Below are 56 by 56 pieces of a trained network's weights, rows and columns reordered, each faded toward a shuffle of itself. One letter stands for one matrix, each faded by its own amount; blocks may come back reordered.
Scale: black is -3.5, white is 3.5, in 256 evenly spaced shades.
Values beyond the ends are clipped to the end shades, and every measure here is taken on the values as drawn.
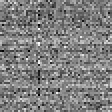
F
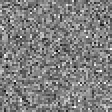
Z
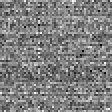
F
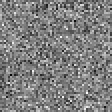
Z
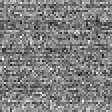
F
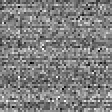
F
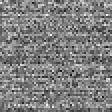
F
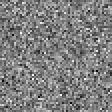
Z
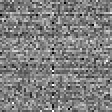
F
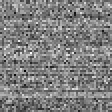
F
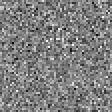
Z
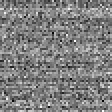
F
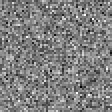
Z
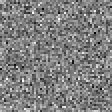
Z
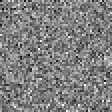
Z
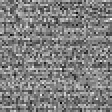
F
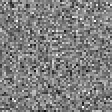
Z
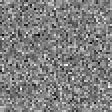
Z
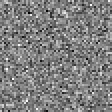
Z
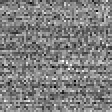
F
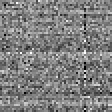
F
